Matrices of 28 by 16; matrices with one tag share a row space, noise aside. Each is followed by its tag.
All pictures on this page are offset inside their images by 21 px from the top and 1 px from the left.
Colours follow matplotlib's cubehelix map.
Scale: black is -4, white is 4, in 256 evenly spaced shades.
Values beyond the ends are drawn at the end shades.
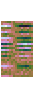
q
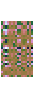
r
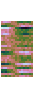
q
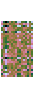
r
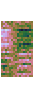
q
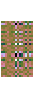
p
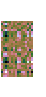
r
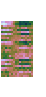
q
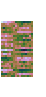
q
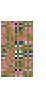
p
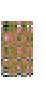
r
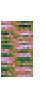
q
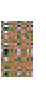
r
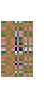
p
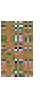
p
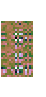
p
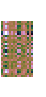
r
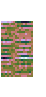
q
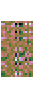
p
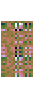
p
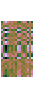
r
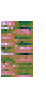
q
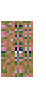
p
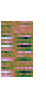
q
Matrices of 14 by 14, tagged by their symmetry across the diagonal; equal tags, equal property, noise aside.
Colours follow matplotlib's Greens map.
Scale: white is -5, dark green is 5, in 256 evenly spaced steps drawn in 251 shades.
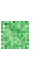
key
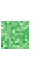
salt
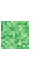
salt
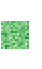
salt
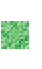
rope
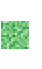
key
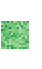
salt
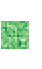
key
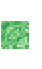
rope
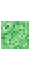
rope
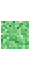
key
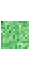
salt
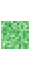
salt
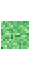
salt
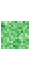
key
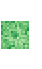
rope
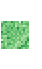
rope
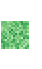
rope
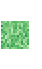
salt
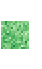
key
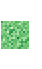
rope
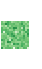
salt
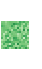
key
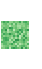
key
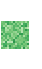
rope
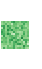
salt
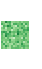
key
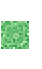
rope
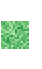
rope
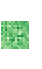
key
